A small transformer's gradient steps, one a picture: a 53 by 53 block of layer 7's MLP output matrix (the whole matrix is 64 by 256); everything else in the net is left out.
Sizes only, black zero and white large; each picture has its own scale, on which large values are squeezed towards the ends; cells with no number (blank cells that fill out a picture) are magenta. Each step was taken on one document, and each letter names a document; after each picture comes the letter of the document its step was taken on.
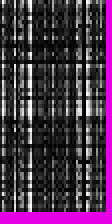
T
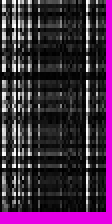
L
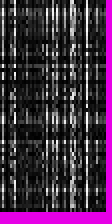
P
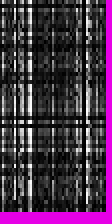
T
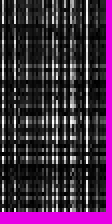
P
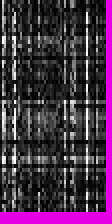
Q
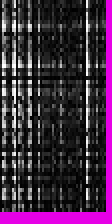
L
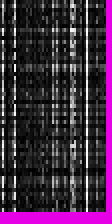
P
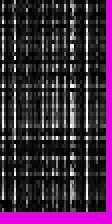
P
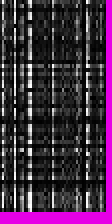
T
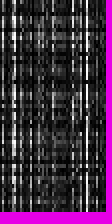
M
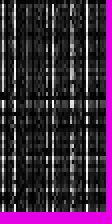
P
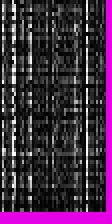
M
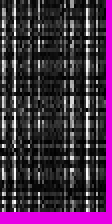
Q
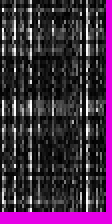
M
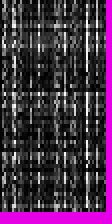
Q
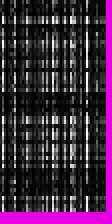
P
